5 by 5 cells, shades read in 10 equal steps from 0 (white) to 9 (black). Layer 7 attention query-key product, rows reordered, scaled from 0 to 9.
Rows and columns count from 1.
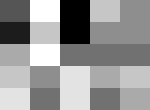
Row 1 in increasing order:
0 2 4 6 9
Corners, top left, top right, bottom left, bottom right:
6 4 1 3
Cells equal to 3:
3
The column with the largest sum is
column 3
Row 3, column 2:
0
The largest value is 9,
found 2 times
